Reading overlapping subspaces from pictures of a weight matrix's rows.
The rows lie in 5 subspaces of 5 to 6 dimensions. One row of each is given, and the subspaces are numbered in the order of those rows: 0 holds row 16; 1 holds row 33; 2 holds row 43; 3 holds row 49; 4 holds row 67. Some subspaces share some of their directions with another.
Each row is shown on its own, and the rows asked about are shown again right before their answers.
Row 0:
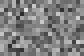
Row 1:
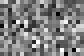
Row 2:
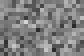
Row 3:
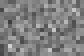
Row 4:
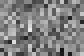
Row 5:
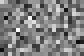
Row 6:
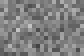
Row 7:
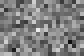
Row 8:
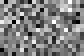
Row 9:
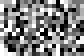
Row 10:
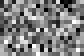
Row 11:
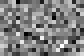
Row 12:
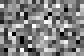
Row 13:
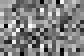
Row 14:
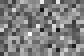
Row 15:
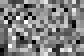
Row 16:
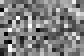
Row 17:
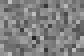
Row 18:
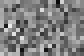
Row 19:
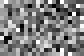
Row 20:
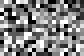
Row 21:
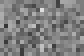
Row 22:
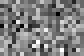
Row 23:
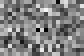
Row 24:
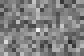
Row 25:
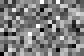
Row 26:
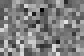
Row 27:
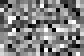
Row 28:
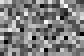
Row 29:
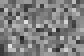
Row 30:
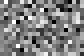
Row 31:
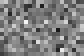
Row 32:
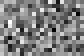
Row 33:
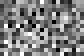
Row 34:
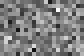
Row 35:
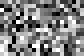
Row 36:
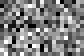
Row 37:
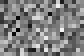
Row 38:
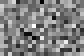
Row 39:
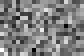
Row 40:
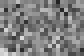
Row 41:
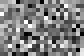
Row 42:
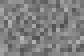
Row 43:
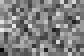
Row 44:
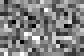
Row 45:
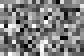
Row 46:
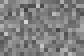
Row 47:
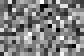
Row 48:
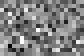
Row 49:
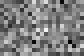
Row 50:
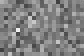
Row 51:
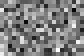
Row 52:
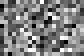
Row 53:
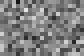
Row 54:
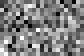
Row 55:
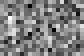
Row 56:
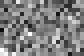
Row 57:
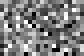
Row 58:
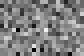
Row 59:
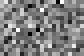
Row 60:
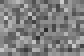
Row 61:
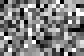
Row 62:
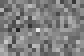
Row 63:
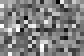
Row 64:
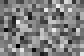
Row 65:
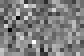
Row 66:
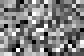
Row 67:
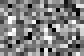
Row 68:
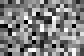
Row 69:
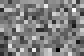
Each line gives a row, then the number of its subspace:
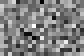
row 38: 1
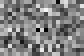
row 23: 2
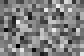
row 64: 2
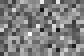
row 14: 0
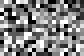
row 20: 0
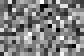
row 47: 0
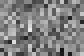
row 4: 4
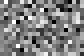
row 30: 2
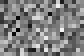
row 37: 1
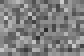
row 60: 3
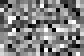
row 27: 4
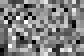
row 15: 3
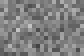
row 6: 1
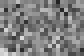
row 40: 2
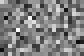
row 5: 3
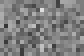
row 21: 3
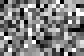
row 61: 0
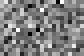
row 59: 0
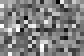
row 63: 1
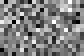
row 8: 2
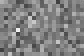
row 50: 3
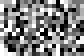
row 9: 2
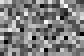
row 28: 0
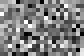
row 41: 1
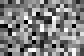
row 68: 1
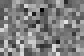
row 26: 3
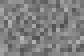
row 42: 3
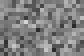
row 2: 3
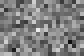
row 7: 3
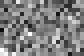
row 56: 2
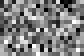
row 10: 2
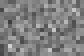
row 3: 4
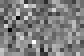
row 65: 3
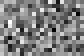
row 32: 4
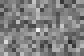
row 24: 3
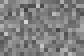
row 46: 0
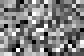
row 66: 3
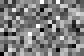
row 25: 0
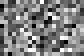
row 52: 1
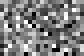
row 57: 1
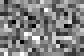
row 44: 2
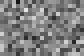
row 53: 2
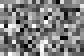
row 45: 1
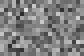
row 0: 2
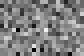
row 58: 4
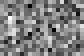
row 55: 4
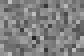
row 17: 0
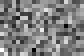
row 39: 2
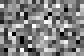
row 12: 1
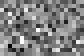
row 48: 2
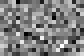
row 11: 1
